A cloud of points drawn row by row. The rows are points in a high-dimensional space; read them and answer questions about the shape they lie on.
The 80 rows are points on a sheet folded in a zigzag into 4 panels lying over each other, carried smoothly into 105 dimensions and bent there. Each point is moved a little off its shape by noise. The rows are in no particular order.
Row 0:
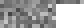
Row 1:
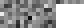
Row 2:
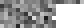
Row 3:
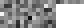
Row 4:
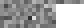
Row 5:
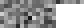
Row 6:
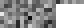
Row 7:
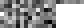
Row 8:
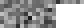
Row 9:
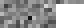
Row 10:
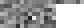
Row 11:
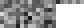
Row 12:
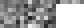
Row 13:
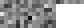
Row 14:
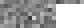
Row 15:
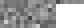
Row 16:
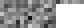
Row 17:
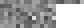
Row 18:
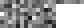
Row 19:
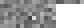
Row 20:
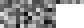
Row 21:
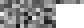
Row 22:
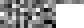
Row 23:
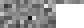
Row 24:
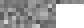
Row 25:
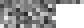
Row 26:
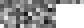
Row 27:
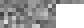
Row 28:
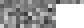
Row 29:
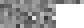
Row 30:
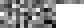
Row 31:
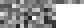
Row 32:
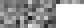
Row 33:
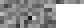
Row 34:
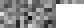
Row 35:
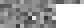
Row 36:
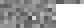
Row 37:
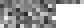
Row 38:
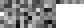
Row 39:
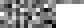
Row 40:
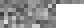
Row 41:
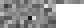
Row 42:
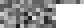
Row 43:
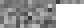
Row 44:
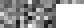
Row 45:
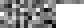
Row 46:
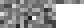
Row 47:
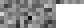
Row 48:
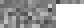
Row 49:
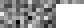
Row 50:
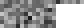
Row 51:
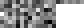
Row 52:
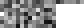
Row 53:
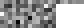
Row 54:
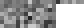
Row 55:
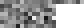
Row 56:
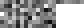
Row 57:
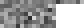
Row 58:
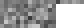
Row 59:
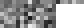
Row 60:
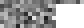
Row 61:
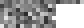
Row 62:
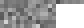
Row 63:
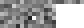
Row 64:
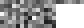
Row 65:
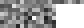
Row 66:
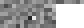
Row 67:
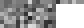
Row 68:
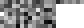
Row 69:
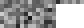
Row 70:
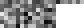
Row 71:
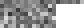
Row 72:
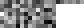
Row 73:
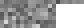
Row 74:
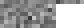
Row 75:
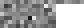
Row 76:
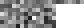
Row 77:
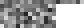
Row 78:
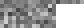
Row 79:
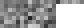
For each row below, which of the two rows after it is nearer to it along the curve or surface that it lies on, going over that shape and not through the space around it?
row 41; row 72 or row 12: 12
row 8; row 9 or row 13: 13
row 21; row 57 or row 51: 51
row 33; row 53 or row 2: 53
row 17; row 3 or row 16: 3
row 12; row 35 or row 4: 4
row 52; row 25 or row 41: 25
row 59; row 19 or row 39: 19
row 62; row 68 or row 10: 10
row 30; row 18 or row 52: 52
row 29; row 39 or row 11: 11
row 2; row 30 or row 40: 30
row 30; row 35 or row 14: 35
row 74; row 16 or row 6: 6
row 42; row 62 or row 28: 28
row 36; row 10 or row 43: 43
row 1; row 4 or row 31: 4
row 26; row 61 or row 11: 61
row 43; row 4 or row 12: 12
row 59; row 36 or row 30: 36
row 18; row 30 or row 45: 45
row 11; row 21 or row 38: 38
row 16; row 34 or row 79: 79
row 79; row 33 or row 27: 27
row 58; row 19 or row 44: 44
